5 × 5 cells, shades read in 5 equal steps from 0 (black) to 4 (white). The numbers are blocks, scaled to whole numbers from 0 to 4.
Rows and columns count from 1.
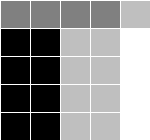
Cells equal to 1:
0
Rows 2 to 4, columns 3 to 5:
3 3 4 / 3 3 4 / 3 3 4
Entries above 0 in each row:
5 3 3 3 3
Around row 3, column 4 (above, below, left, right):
3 3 3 4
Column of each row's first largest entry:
5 5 5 5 5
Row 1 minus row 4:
2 2 -1 -1 -1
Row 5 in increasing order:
0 0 3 3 4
